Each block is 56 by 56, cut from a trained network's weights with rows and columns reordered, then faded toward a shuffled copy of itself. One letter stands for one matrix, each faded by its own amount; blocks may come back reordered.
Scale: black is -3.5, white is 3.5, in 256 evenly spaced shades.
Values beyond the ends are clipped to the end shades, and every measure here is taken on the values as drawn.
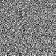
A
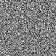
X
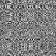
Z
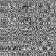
Z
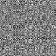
Z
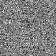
X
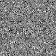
X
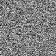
X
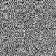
A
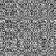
Z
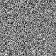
X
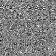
X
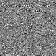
X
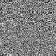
A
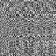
Z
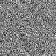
A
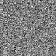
X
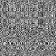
Z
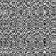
Z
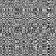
Z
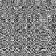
Z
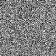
A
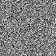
X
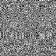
A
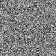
X
